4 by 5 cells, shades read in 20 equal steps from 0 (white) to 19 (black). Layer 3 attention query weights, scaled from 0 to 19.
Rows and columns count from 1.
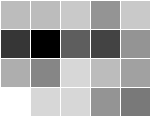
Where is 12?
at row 2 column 3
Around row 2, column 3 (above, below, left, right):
4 3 19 14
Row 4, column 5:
10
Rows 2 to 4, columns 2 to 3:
19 12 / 9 3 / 3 3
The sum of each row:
26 68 30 24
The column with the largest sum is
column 2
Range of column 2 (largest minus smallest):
16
